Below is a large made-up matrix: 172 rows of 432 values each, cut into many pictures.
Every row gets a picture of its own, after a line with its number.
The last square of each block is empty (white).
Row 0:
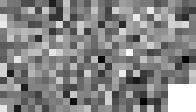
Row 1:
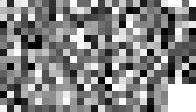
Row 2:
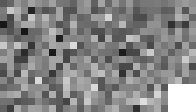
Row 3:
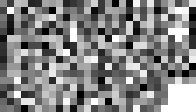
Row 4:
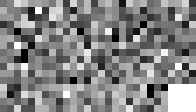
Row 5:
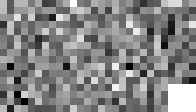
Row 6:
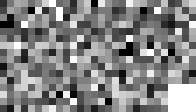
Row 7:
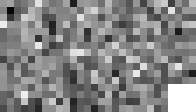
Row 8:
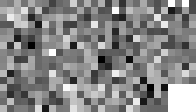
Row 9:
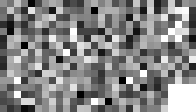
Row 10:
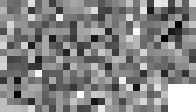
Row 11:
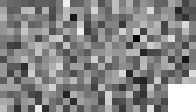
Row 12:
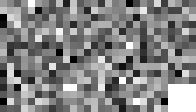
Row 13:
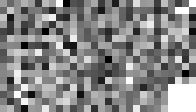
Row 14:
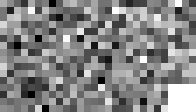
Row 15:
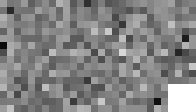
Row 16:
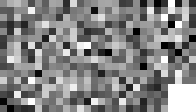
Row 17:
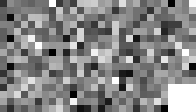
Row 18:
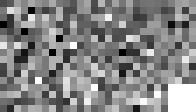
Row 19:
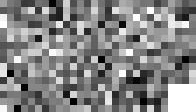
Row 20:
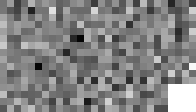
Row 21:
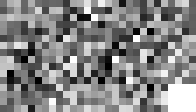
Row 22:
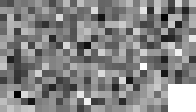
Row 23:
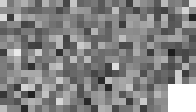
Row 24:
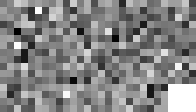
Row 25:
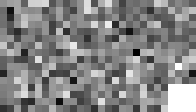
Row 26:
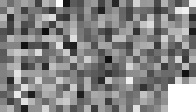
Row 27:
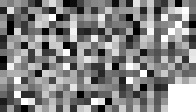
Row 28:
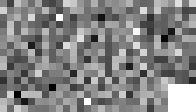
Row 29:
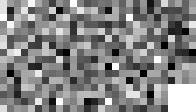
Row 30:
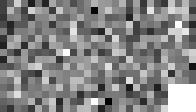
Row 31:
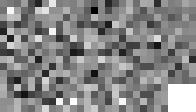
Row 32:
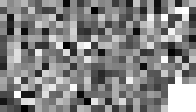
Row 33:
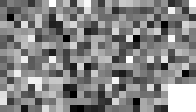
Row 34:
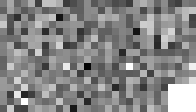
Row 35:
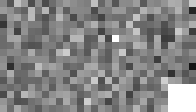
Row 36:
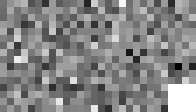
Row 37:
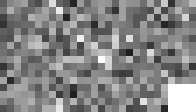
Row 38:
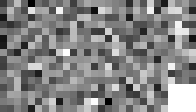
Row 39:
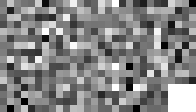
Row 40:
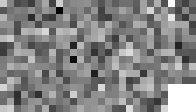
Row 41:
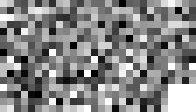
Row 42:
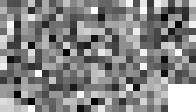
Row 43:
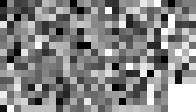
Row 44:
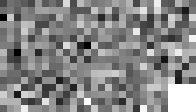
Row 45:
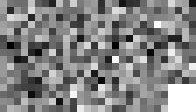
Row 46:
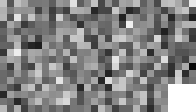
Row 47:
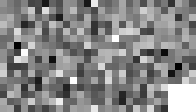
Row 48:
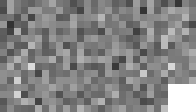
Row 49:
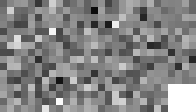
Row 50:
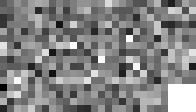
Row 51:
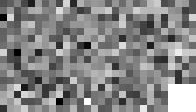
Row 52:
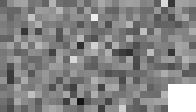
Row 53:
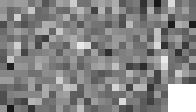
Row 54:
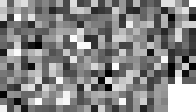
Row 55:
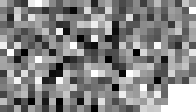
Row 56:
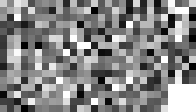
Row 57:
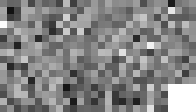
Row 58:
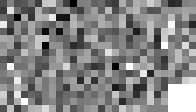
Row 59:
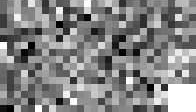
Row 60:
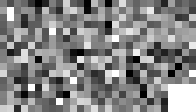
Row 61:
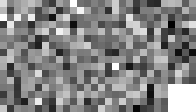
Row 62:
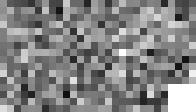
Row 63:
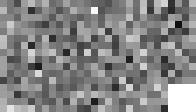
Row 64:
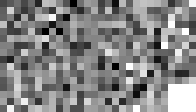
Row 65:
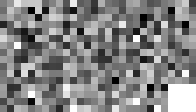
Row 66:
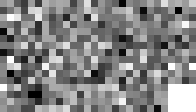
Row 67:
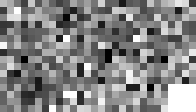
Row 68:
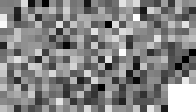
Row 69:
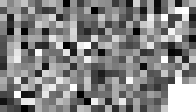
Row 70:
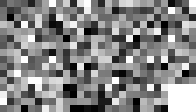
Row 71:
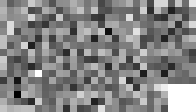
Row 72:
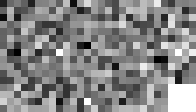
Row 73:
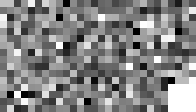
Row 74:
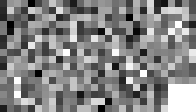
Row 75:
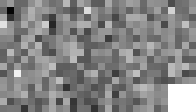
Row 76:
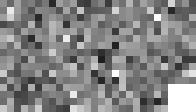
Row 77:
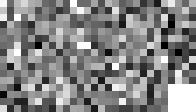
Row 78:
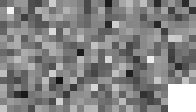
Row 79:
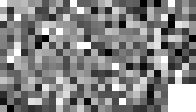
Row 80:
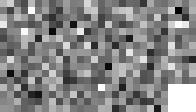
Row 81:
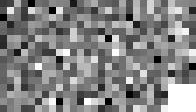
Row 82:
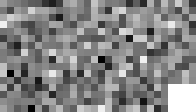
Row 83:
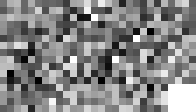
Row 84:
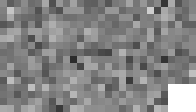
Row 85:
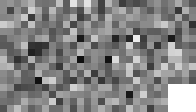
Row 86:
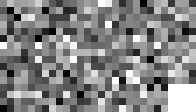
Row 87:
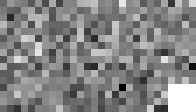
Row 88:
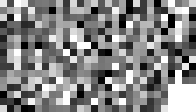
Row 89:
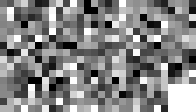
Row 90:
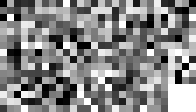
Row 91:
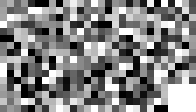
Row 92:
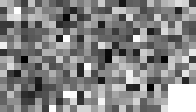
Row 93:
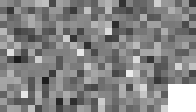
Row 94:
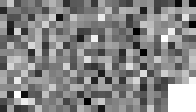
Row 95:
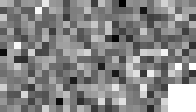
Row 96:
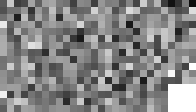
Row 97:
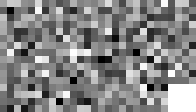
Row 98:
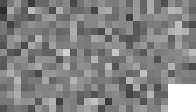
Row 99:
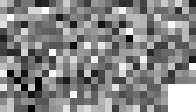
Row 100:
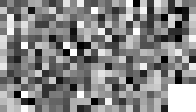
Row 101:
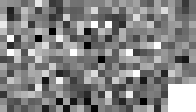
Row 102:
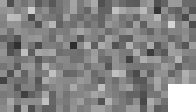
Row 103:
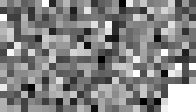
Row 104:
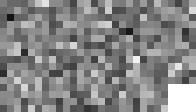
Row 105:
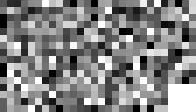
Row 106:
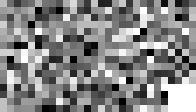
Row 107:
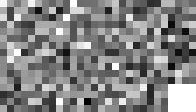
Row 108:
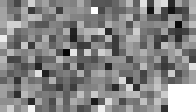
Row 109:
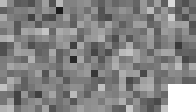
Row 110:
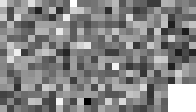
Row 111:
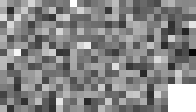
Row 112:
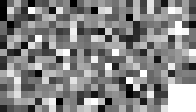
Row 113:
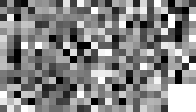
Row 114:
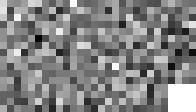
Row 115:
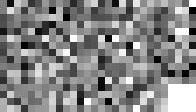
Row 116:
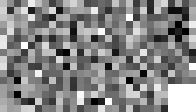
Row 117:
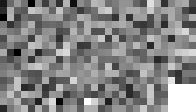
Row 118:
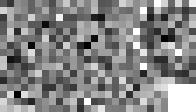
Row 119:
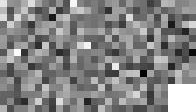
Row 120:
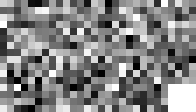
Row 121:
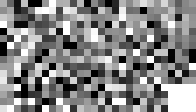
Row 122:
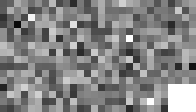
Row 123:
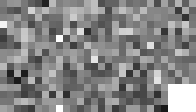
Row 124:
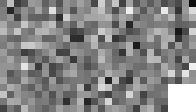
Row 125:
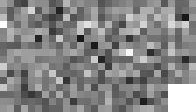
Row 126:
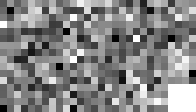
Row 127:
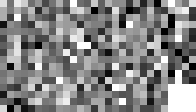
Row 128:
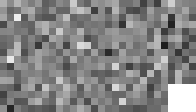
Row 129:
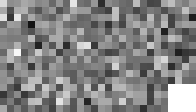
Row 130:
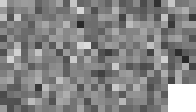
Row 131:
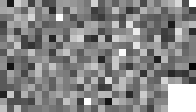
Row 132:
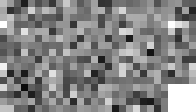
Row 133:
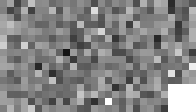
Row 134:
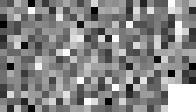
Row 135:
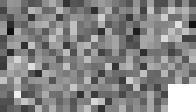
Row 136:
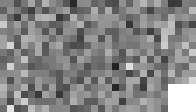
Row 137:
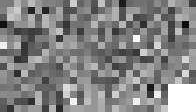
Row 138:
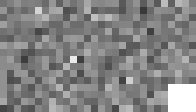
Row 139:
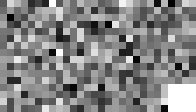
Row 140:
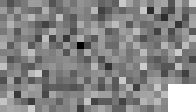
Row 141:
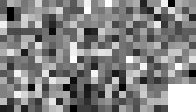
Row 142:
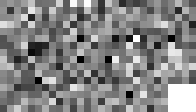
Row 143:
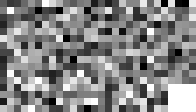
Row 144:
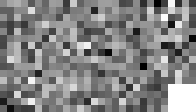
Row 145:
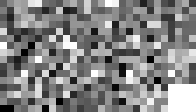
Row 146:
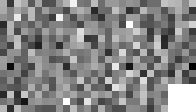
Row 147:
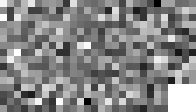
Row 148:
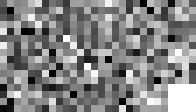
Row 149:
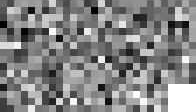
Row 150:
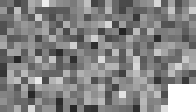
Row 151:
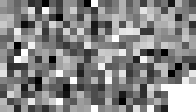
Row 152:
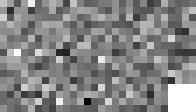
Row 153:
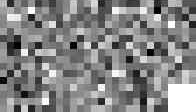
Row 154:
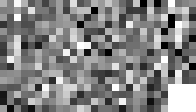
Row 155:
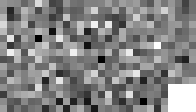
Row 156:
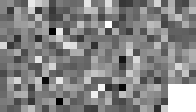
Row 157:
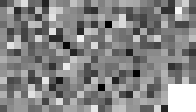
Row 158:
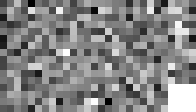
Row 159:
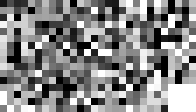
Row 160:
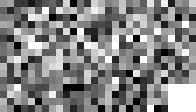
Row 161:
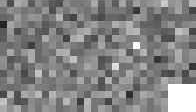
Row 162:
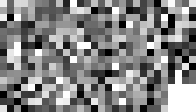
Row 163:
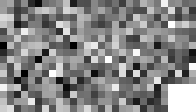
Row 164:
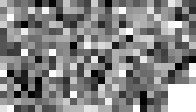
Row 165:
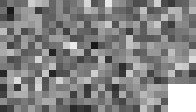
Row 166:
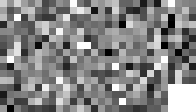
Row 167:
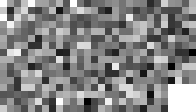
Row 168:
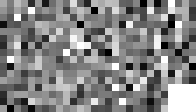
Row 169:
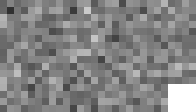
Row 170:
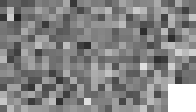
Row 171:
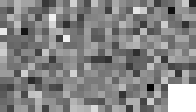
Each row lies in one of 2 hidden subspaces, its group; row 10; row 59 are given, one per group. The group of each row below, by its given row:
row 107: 10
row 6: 59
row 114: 10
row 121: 59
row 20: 10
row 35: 10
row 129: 10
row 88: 10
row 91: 59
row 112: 10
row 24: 59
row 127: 10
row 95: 59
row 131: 10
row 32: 10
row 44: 10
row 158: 10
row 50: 59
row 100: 10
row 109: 59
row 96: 10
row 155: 59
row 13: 10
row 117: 10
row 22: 10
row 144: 10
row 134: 10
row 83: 59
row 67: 59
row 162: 10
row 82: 59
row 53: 10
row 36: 59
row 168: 10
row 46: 10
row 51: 10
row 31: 59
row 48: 10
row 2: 59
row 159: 10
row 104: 59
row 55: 59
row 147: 10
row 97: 59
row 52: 59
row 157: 59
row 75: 59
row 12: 59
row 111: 10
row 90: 10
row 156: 59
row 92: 59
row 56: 10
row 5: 10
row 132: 59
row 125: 59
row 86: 59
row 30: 10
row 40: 59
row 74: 10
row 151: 59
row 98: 10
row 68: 59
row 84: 59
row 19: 59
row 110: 10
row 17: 59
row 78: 59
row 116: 10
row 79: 10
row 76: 59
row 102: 59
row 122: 59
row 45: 59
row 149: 59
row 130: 10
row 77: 10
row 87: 59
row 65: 59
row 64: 10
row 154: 10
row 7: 59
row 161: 10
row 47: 59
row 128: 10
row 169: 59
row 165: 59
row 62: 59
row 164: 59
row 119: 10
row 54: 10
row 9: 10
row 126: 59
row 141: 59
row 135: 10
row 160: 59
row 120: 59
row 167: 10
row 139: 59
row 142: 59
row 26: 10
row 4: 59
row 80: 59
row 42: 10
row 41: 59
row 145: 59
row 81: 10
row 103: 59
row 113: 10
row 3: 10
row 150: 59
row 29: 10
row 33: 59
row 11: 59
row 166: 10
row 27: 10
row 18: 59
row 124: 10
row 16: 10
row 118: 10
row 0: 59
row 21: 59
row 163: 59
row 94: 10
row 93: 59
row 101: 59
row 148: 59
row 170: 10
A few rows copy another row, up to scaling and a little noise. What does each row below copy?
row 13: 26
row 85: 142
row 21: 83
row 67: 92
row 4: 24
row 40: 109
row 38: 158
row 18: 2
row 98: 112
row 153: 102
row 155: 101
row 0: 19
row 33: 70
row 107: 110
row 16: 144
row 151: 47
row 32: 69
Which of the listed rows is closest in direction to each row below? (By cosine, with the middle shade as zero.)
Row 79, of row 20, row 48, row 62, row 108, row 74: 62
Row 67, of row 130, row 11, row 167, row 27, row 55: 55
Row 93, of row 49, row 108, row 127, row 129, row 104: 104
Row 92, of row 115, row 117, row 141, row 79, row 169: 169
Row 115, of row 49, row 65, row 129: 49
